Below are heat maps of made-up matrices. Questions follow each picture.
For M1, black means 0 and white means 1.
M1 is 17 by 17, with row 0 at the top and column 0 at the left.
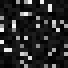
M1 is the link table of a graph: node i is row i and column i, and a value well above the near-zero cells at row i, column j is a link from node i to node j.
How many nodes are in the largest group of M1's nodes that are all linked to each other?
3
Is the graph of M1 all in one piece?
no
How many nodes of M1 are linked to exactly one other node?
5
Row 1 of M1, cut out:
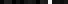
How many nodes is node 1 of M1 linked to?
1
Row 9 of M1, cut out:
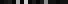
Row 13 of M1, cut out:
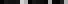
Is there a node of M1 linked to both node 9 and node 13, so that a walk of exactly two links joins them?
yes
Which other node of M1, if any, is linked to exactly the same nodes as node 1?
node 2
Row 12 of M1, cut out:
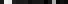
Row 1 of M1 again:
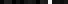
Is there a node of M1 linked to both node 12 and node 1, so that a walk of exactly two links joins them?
no
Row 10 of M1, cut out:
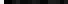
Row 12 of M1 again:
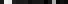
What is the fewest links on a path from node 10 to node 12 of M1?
4
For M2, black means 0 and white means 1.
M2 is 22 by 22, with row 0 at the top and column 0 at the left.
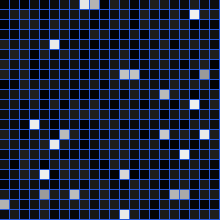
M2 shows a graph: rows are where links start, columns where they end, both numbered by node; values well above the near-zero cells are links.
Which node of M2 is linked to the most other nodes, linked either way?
node 19
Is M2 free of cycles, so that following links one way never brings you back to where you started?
yes
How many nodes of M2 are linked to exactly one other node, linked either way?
8
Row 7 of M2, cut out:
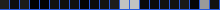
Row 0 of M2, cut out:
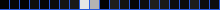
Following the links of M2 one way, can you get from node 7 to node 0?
yes
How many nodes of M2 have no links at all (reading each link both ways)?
2
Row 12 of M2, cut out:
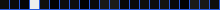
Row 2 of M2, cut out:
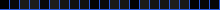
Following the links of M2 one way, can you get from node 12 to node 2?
no
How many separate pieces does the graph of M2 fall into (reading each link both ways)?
3
